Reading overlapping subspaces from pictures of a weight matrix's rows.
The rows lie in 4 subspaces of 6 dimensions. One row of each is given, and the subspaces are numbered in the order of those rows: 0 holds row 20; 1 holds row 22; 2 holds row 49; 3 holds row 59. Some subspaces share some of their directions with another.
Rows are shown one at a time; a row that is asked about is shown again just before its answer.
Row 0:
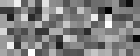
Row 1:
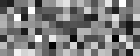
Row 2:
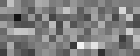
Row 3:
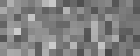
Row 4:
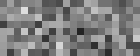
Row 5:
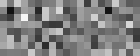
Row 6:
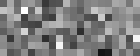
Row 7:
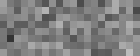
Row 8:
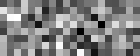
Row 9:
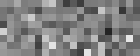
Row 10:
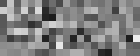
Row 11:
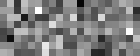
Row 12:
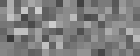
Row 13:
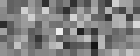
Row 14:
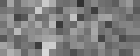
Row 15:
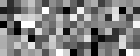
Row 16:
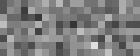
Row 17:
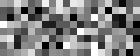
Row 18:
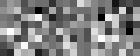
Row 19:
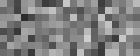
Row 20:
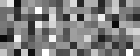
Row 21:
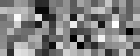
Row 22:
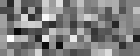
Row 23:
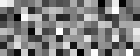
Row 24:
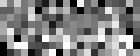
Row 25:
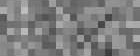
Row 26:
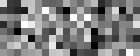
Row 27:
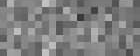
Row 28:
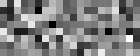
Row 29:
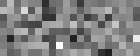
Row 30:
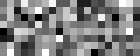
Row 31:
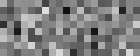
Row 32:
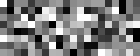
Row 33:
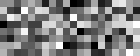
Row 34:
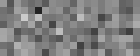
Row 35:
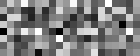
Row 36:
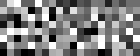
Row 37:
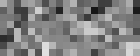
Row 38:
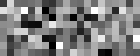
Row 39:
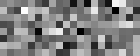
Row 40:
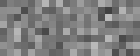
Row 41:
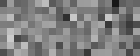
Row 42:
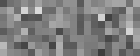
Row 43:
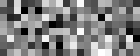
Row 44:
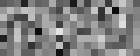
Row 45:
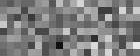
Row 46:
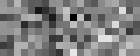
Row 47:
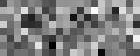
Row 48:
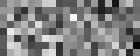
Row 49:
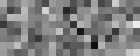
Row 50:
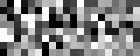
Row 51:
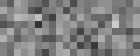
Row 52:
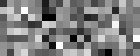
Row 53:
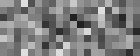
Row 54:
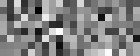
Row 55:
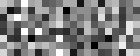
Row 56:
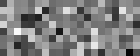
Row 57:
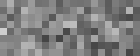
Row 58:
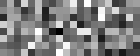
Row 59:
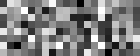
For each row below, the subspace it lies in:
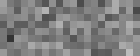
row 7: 1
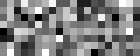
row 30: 1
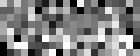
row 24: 3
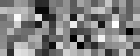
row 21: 0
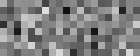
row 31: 0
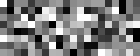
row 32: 0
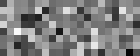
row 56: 0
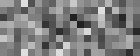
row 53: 2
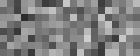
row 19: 3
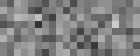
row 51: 0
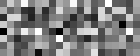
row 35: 2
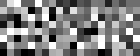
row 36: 0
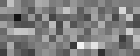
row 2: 0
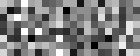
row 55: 2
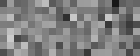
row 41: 1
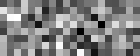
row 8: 0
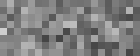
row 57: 2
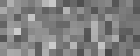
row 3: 3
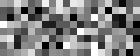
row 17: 2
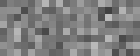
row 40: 3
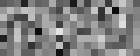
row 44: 2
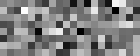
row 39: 2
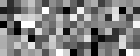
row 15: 0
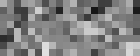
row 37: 1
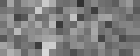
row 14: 3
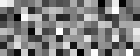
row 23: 0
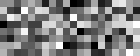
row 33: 2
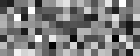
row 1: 0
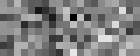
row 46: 1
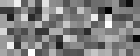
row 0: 2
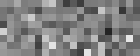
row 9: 3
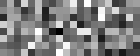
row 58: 2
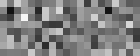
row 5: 2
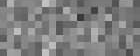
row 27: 3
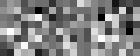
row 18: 1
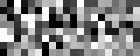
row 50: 0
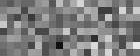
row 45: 3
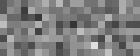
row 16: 0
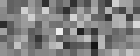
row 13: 2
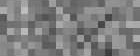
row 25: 1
